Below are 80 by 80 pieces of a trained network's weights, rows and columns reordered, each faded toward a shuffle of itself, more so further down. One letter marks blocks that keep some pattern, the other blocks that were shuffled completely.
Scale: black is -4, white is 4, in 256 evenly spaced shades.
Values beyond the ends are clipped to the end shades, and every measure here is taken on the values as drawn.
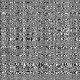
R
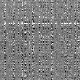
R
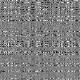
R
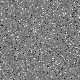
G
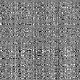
R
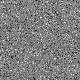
G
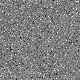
G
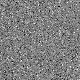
G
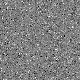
G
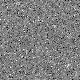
G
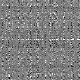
R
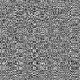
R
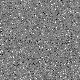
G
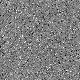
G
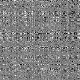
R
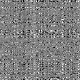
R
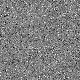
G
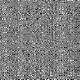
R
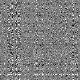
R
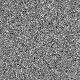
G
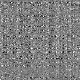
R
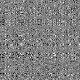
R
